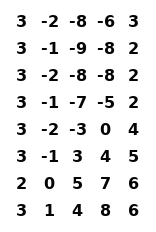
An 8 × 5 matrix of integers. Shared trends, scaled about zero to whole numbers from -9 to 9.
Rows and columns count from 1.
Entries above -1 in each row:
2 2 2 2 3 4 5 5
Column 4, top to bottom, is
-6 -8 -8 -5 0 4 7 8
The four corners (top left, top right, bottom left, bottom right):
3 3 3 6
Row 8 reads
3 1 4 8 6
